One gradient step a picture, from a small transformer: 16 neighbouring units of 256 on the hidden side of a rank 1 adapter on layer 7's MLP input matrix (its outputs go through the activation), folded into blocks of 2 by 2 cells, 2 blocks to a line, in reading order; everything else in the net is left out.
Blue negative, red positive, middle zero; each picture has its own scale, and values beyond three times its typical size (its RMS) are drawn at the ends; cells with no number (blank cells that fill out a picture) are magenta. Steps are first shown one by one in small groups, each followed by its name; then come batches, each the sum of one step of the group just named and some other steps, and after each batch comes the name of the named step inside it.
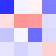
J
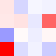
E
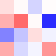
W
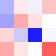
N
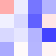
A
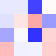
W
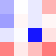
N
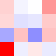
E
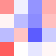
A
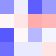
J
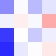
J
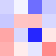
N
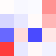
E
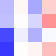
N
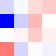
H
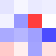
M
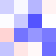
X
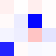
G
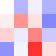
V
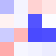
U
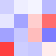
M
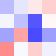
U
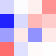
H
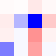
G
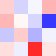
V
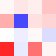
M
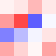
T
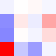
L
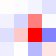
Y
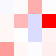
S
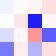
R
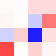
S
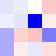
R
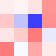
R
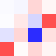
S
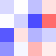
R
